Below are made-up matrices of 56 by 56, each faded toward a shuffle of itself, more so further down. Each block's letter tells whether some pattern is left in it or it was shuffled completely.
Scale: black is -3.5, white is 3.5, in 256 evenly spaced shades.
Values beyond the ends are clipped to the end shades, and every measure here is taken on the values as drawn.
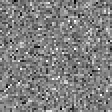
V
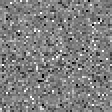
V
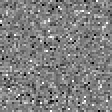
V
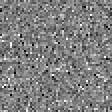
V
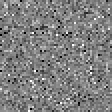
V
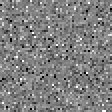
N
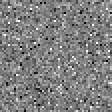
N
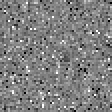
N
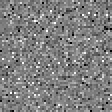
N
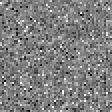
V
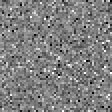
N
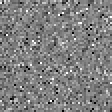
V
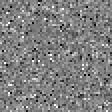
N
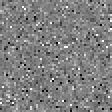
N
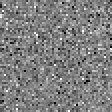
V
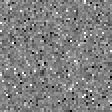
N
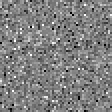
N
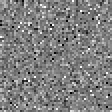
V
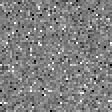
N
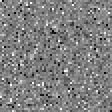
N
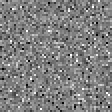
V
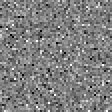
N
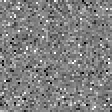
V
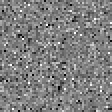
N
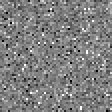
N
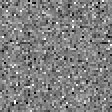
V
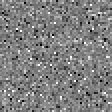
N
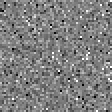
N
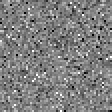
N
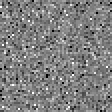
N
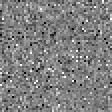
V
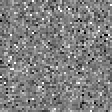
N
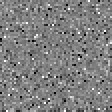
V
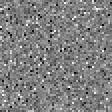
N
